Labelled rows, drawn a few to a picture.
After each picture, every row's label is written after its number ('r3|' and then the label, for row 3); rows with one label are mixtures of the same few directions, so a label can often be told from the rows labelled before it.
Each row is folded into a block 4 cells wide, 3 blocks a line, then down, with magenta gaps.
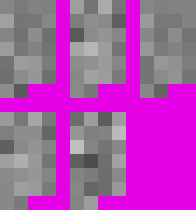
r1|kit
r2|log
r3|kit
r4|log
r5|log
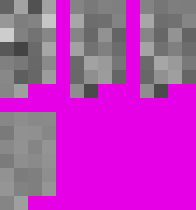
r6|log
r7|kit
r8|kit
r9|kit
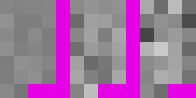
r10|kit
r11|kit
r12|log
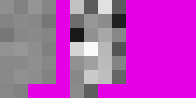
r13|log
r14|log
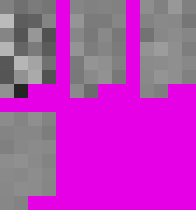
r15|kit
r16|kit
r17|log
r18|log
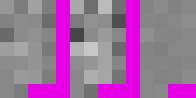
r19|log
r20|log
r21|log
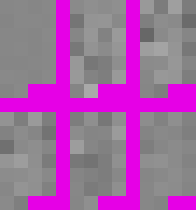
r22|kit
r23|kit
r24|log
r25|log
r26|log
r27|log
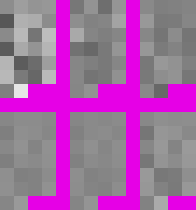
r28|kit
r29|log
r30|kit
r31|kit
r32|kit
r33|kit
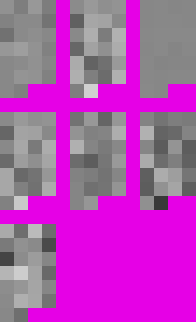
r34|log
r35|kit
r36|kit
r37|kit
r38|log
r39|kit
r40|log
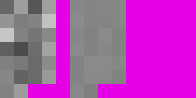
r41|log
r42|kit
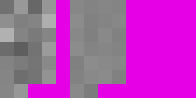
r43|log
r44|kit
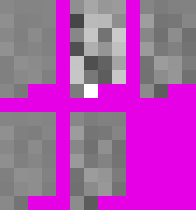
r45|kit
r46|kit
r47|kit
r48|kit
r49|kit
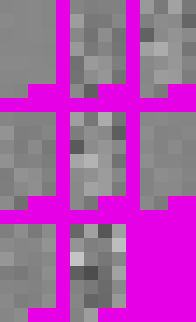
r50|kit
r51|kit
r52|log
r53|kit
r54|log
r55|kit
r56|log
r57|log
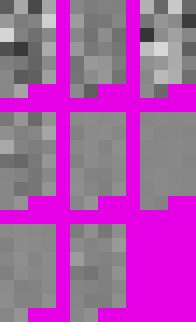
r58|log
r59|kit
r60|log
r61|log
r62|kit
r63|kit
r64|kit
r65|log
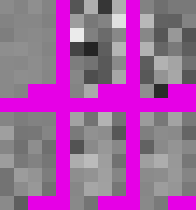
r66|log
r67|log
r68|kit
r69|kit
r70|log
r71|log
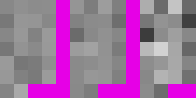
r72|kit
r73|log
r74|log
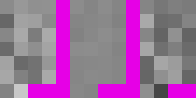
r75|kit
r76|log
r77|kit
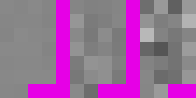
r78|log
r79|kit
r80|log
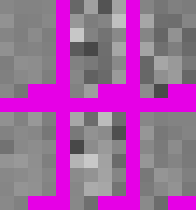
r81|kit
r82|log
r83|kit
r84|log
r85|log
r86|kit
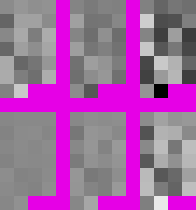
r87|kit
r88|kit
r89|kit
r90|kit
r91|kit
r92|kit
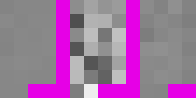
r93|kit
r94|kit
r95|log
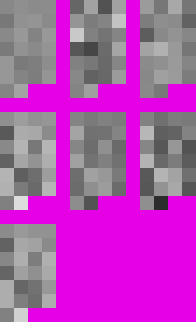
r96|kit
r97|log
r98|log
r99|kit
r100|kit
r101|kit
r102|kit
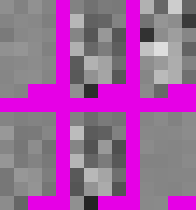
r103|log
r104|kit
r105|log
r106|kit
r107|kit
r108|log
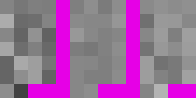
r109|kit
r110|log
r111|kit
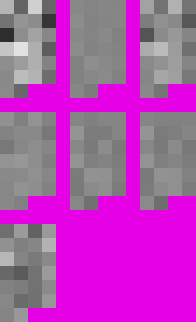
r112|log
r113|kit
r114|log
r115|log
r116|kit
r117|kit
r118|log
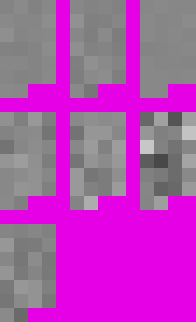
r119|log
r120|kit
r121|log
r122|log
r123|kit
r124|log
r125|kit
